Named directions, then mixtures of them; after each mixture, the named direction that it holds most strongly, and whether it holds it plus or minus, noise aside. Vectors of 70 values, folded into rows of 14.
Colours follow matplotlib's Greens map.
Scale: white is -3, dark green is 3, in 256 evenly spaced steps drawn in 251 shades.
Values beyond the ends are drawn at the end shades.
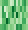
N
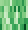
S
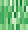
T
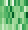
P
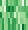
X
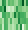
X, minus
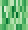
N, plus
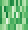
N, minus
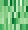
T, minus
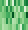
P, plus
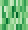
N, plus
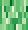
N, minus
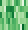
X, plus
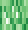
N, minus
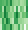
S, minus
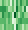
T, plus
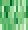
S, minus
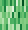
T, minus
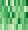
P, plus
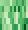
S, plus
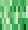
S, plus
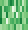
N, minus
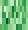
N, plus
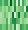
T, minus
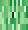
T, minus
